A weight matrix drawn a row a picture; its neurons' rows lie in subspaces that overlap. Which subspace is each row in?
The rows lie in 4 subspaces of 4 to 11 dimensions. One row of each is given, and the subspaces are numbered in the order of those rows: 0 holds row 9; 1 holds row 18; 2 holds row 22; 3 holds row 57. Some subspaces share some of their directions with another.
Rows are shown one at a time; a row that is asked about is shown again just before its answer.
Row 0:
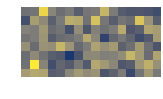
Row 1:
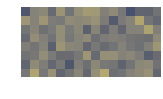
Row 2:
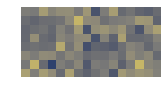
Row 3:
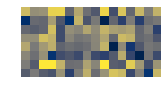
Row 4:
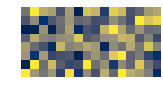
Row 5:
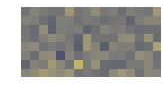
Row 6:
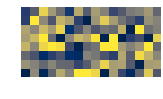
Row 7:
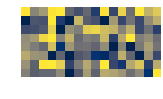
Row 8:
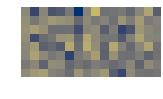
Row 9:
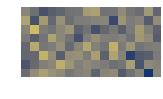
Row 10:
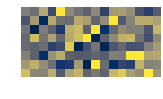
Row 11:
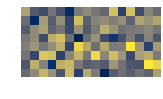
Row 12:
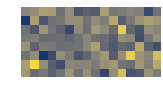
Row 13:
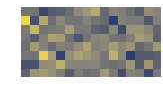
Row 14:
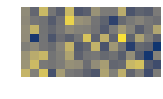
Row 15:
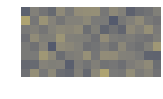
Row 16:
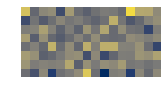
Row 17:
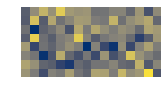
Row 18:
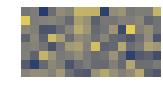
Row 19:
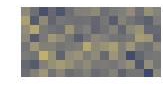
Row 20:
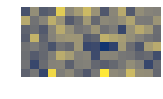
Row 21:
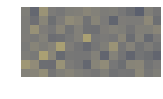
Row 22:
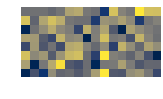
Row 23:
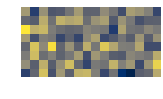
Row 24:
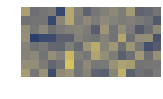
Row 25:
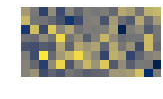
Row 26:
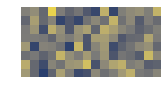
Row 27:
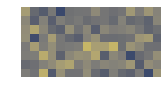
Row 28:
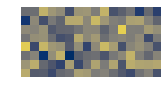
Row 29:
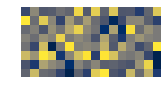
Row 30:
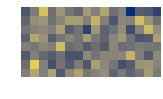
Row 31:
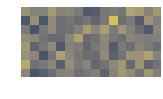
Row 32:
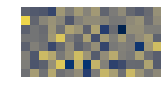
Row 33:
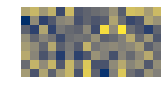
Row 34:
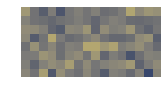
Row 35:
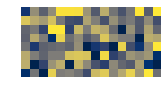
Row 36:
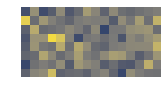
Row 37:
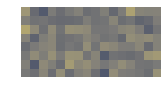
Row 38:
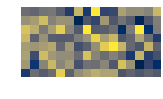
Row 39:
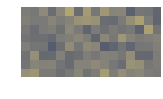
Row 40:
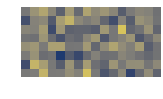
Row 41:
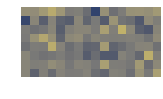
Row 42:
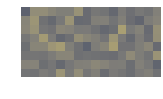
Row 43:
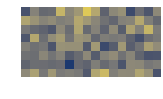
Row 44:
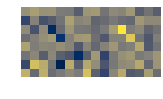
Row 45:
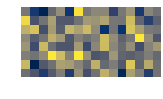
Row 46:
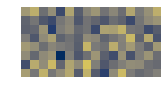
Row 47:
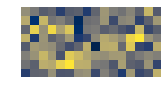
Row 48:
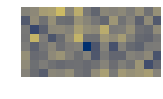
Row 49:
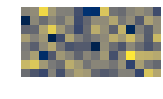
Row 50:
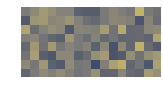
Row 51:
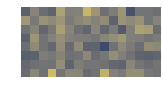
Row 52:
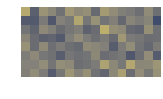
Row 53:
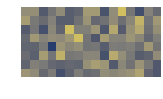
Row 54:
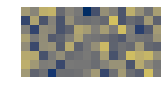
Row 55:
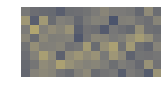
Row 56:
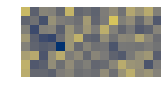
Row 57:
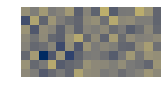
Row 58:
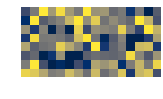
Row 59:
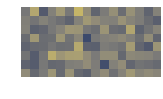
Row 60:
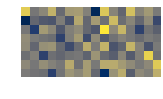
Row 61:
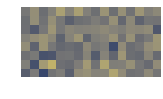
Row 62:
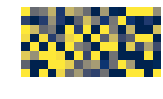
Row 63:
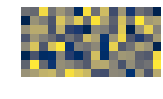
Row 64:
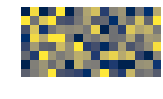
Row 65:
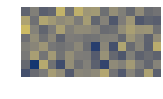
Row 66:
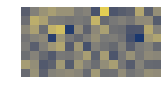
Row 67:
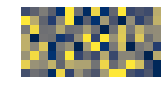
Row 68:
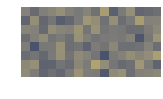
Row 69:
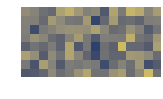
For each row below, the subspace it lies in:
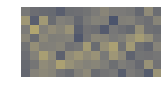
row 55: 1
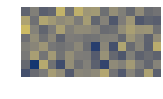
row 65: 2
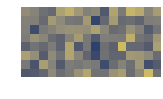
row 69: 2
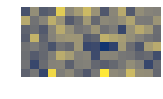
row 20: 0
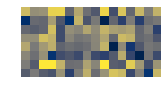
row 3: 3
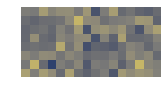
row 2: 3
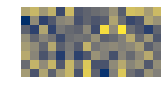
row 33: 2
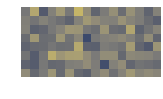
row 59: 3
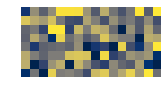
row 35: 2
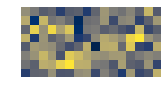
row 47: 1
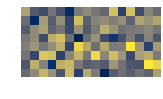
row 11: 3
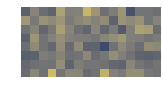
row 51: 0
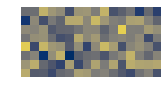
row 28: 2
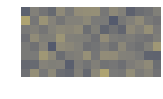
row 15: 0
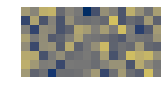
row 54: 0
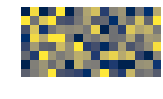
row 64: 3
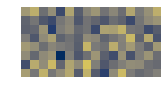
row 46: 2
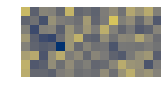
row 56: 3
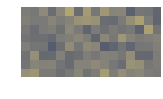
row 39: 3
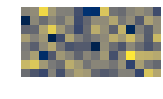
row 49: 1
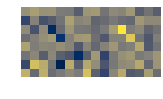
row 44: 2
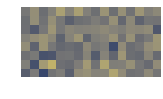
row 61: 3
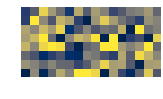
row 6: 3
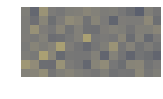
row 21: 3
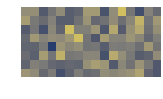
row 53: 2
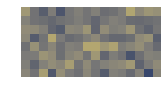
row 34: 1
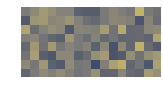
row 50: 2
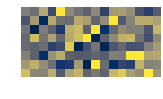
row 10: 2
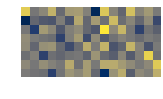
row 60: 3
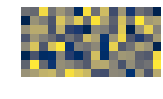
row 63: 0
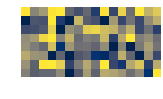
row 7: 3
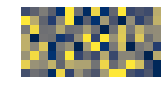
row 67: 3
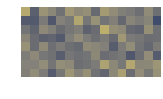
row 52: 3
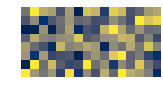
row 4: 2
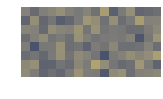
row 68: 2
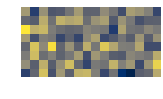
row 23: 2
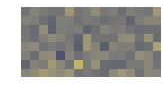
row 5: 2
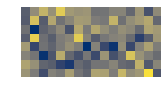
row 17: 1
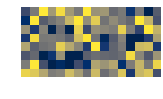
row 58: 1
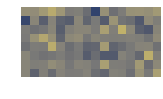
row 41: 3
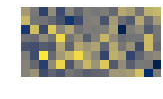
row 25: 2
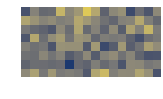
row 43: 1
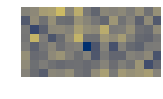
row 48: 3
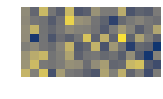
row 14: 3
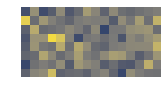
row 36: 3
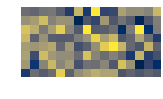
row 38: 3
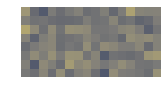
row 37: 2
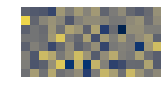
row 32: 2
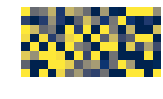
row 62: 3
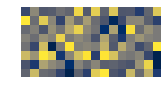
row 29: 0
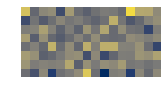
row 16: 2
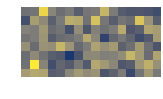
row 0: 0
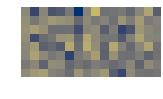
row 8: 3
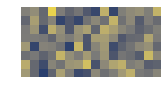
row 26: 2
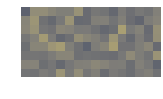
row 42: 3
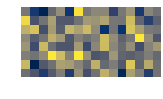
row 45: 2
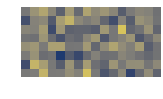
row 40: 2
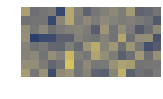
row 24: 3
